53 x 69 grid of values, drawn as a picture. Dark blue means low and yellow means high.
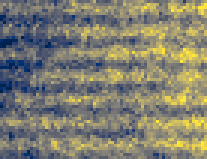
Stripes: horizontal, repeating 7 times. Slope: up to the right. Grain: streaks across. Mirror symmetry: none. Odd rows or columns: none.
